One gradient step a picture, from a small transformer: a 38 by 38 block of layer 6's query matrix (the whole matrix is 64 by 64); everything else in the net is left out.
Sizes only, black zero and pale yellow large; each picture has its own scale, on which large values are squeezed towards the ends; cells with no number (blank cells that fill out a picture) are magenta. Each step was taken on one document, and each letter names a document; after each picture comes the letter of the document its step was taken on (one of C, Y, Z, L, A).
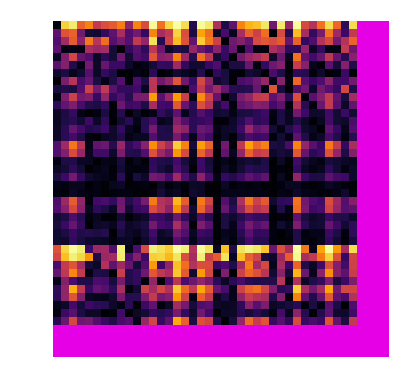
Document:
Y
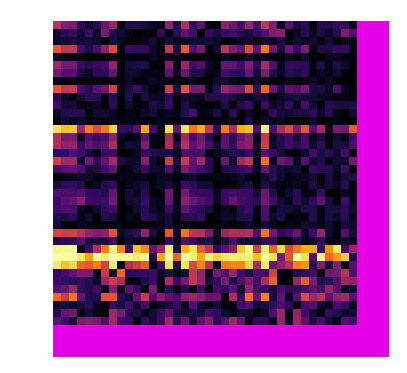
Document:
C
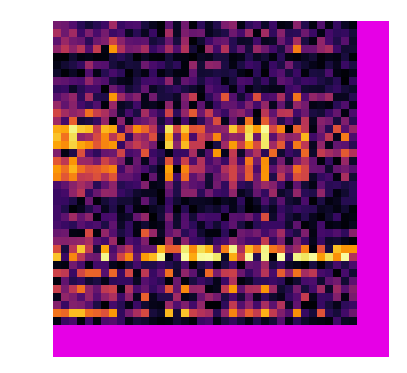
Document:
C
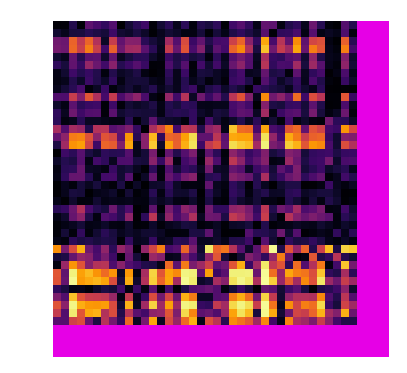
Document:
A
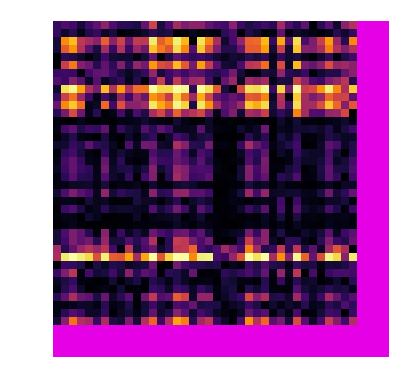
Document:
Y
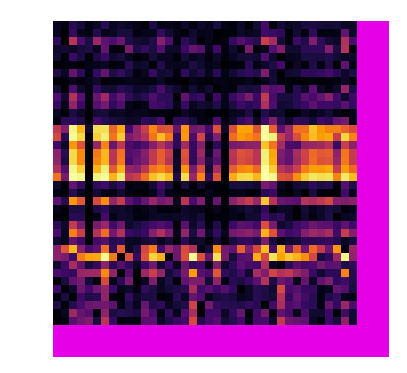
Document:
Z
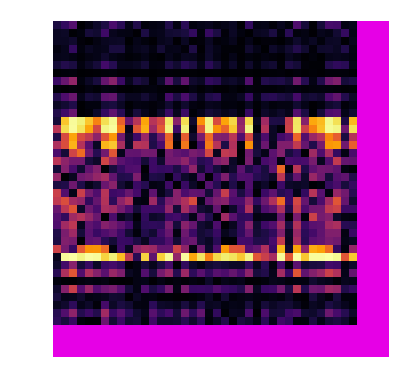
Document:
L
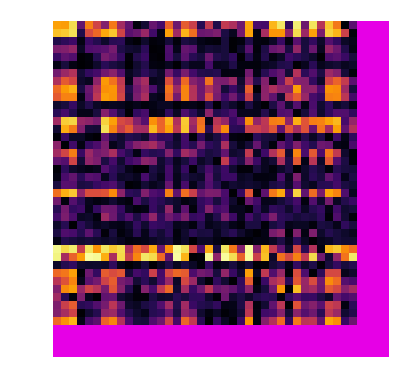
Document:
L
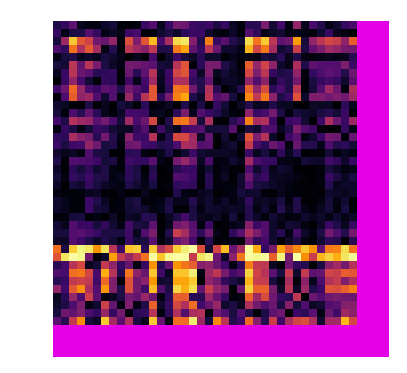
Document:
Y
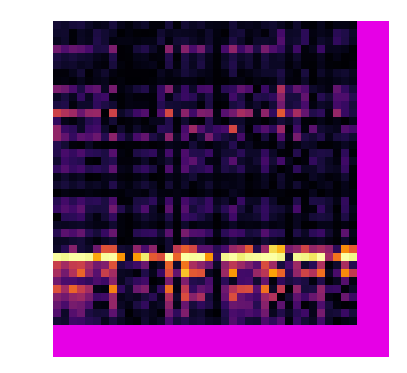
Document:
C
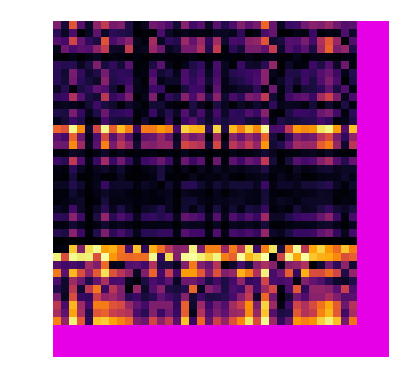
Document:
Z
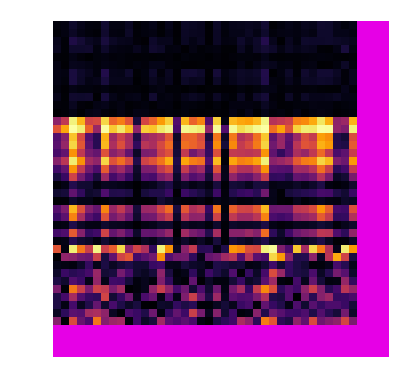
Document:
Z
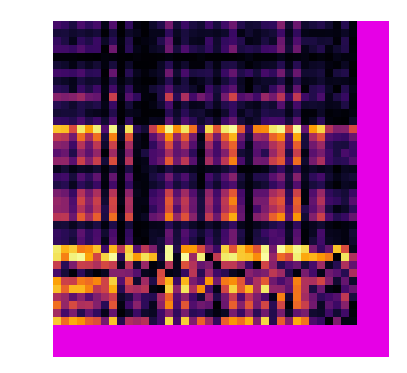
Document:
C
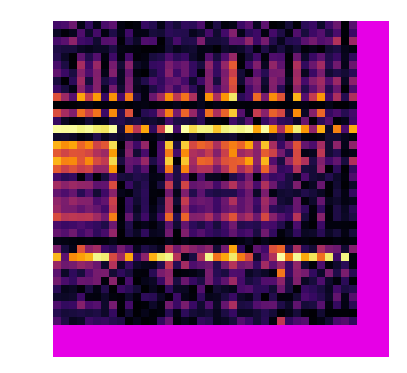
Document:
C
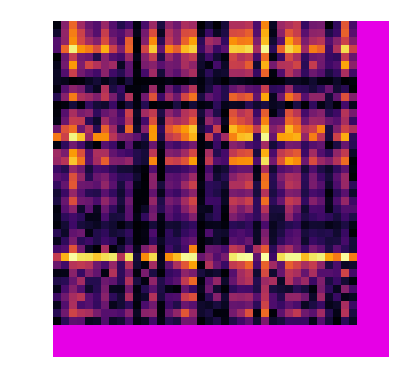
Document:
A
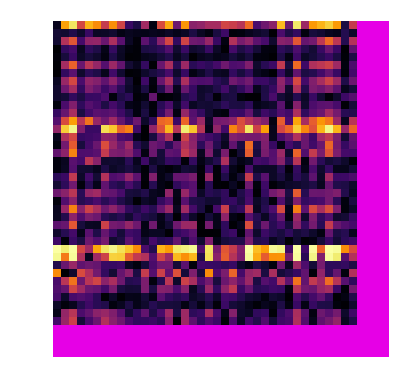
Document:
L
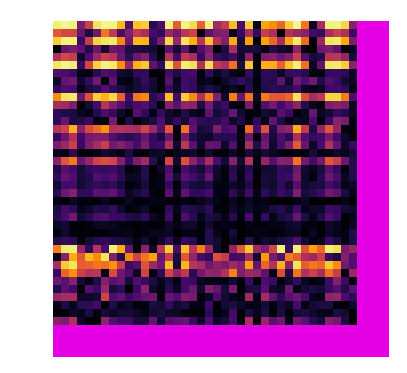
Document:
L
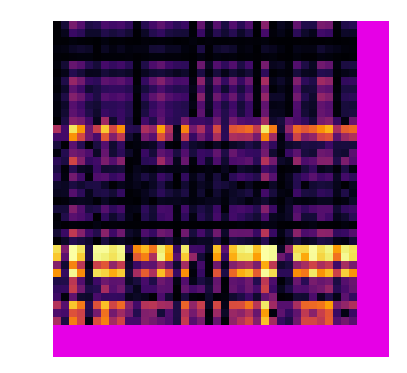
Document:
Z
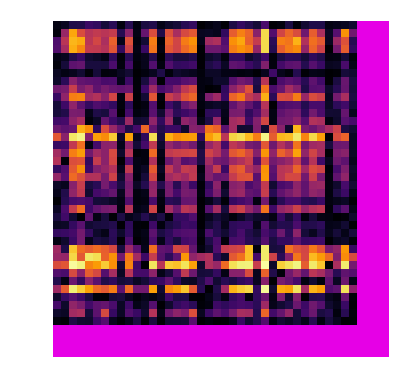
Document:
A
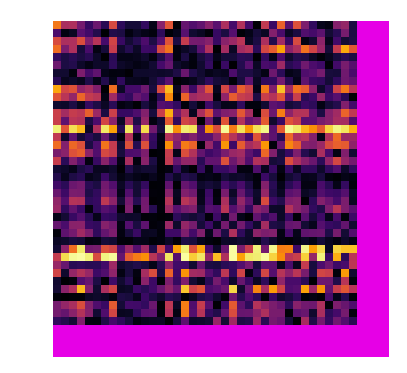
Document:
C
